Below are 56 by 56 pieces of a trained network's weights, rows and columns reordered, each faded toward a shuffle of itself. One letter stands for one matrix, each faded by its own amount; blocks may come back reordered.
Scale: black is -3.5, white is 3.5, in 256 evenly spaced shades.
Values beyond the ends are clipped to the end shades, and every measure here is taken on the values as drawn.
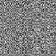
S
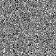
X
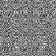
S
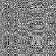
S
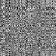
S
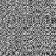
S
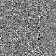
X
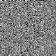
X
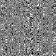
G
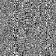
G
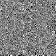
X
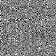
X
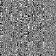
G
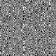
G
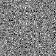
X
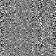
G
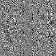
G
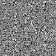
X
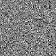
X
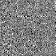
X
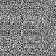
S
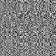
S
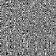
G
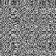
S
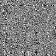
X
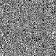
X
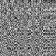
S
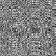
S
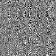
G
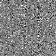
X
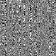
G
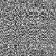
S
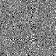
X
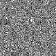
X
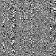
G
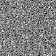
X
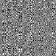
G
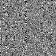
X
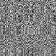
S
